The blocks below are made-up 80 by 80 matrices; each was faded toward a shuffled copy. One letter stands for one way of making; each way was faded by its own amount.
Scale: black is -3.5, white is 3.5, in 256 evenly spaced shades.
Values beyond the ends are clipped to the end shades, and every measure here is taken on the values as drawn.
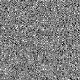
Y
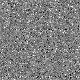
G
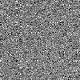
Y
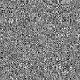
Y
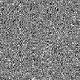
Y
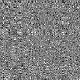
Y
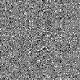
Y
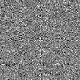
Y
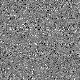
G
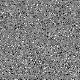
G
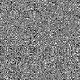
Y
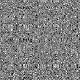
Y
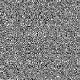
Y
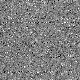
G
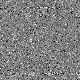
G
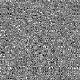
Y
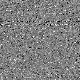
G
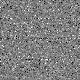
G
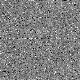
G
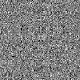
Y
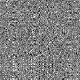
Y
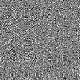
Y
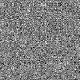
Y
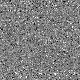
G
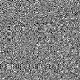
Y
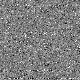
G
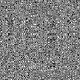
Y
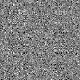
Y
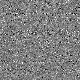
G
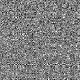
Y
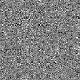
Y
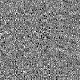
Y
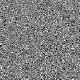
Y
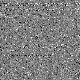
G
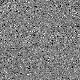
G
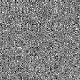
Y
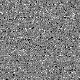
G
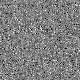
G
